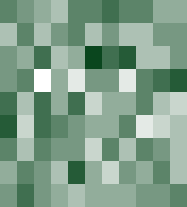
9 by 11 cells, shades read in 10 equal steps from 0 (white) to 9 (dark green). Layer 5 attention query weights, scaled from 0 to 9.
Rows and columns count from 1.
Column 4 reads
3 5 3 4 4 6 5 3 4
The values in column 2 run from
2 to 7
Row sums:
57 47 58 48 49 48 50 50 52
